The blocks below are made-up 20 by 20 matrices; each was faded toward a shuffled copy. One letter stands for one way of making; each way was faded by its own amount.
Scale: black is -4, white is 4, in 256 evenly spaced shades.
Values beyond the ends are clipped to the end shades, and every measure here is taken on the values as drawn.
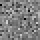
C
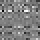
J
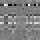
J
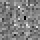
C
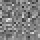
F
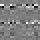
J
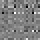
J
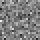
C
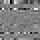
J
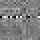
J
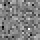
C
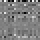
J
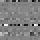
J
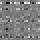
J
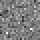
C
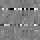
J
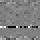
J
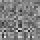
F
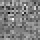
F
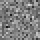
C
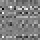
J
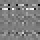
J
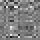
J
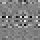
J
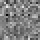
F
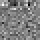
F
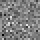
C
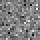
C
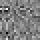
F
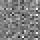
F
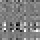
J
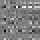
J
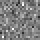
C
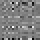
J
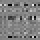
J
